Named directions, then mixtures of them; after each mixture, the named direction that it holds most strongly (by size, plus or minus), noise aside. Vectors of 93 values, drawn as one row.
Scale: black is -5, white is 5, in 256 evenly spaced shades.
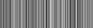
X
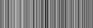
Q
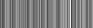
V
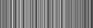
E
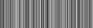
V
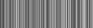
V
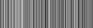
Q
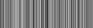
Q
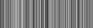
Q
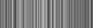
E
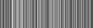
E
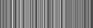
E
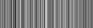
E
